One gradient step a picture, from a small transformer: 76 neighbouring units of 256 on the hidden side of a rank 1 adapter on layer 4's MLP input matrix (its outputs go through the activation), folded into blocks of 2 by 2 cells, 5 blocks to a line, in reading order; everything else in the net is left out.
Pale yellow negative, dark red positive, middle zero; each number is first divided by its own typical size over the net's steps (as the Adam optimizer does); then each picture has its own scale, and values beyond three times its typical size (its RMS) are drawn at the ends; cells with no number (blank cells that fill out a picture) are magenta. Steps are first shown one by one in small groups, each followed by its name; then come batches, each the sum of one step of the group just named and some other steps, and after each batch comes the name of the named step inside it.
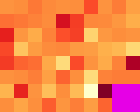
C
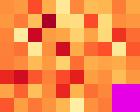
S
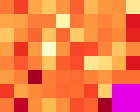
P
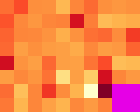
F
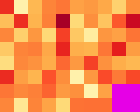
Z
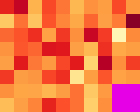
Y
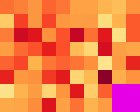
Y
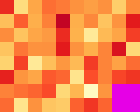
Z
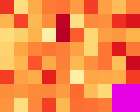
Z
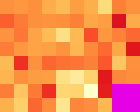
F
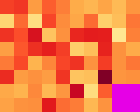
Y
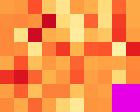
S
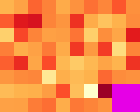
F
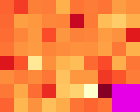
F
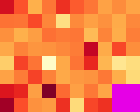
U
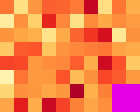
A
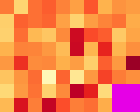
A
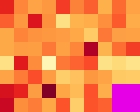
U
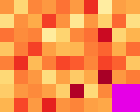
A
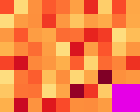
A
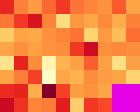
U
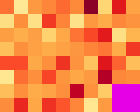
A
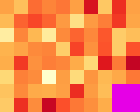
A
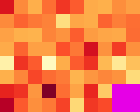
U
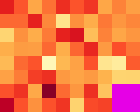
U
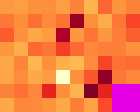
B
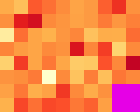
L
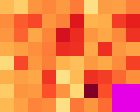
B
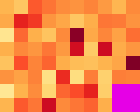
L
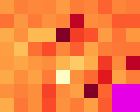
B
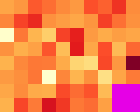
L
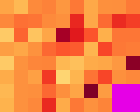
B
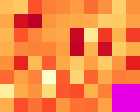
L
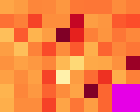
B
